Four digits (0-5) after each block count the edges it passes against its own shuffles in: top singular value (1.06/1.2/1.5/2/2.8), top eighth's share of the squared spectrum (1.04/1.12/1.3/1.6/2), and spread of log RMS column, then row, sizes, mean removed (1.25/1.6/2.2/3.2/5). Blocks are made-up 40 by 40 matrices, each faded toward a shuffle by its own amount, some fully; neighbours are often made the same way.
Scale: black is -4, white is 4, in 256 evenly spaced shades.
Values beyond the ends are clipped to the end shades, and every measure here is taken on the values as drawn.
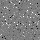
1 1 0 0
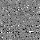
2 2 0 2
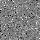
0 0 0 0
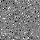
3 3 1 1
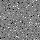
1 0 0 0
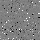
2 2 0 1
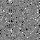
3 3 1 1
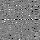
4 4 1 1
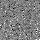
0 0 0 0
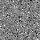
0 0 0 0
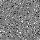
2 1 0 0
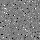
0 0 0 0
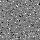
0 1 0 0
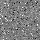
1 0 0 0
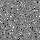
0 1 0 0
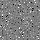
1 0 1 0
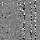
2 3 3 0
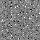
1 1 1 0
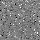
0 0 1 0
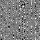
1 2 3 0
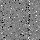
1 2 2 0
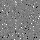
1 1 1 0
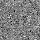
0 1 0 0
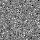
0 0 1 0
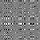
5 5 3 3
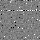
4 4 0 1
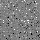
2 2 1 0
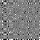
4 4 2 2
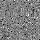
1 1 0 0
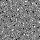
1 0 0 0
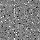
2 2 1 0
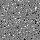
1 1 0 0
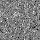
0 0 0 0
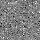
2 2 0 0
